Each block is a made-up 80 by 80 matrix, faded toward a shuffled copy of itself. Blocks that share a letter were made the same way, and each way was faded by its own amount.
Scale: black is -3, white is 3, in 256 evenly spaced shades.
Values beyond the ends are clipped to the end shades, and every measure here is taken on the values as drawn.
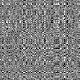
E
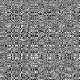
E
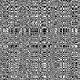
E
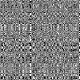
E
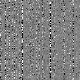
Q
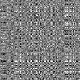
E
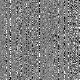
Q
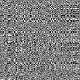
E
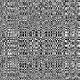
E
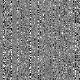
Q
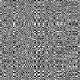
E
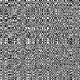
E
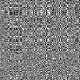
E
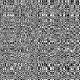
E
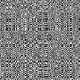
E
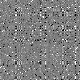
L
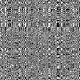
E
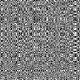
E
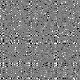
L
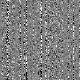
Q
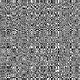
E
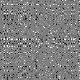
L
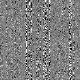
Q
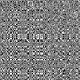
E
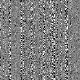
Q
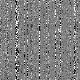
Q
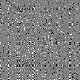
L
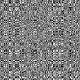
E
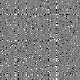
L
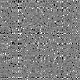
L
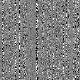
Q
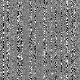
Q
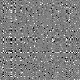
L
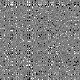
L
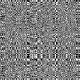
E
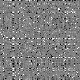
L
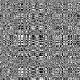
E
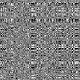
E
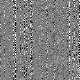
Q
